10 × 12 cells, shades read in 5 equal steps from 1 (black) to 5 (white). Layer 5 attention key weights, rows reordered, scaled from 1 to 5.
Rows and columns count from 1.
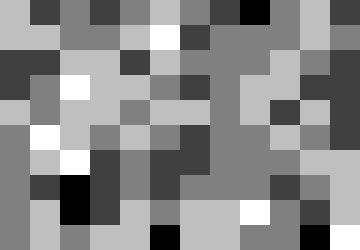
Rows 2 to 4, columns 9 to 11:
3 3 4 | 3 4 3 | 4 4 2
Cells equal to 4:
39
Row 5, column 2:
3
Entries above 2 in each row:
7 11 8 8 10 10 9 7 9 10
